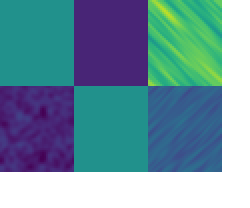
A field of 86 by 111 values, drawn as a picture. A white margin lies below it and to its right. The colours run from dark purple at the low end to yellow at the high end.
The table splits into 2 rows of 3 panels. Panel 1,1: middling, flat. Panel 1,2: very low, flat. Panel 1,3: high, slanting down to the right. Panel 2,1: very low, blotchy, faint in contrast. Panel 2,2: middling, flat. Panel 2,3: low, slanting up to the right, faint in contrast.
